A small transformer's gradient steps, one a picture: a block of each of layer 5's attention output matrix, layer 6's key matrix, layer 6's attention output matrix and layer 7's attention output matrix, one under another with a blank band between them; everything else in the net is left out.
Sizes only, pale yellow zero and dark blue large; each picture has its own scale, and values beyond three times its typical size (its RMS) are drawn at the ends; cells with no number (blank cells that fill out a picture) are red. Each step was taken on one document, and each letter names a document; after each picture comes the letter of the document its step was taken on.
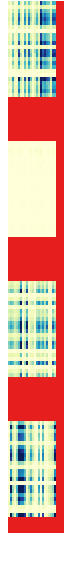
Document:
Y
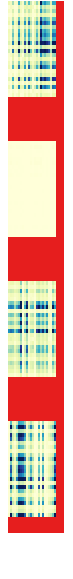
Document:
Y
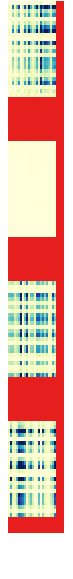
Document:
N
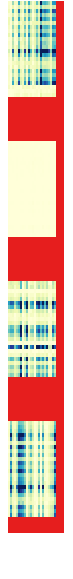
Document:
Y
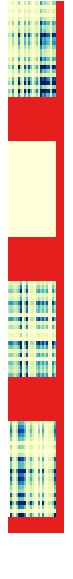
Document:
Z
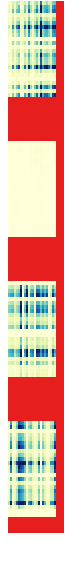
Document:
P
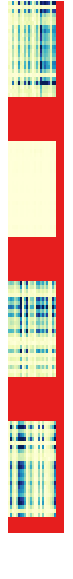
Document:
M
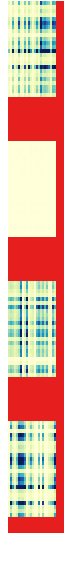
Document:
Y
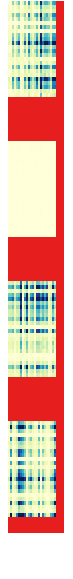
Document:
N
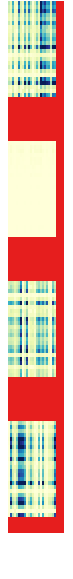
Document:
Z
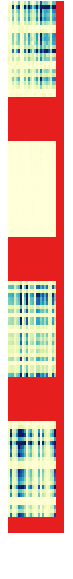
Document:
N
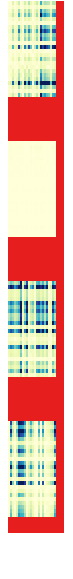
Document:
M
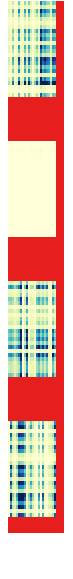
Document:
Z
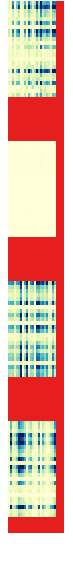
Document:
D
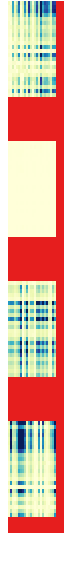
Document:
N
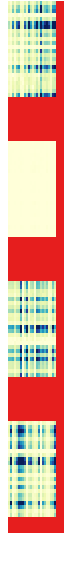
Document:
P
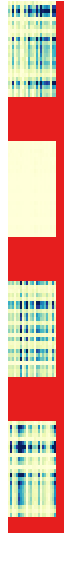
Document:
D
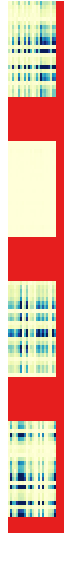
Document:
Y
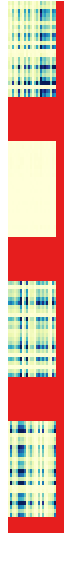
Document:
Z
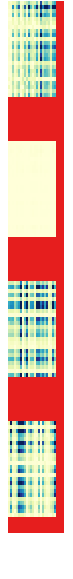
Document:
N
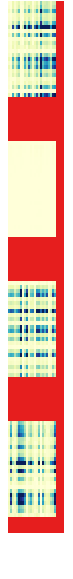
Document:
P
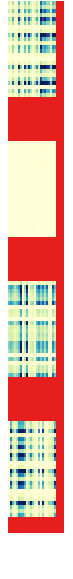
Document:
Z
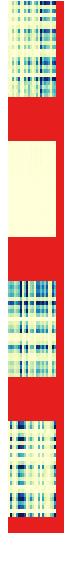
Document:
D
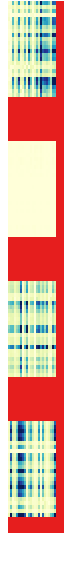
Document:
Y
